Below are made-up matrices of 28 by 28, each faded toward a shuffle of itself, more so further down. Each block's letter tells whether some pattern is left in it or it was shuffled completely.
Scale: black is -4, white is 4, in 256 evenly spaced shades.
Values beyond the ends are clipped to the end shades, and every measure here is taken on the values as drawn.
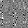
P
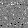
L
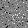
L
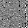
P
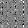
P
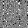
P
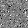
L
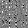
P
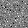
L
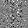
P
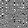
P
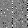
P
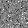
L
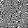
P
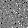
L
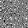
P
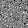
L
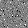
L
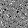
L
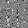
P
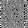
P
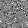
L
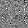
P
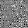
P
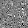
P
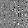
P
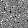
L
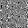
P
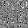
P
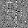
P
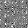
P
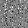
P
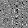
P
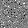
L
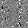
P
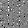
P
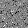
L
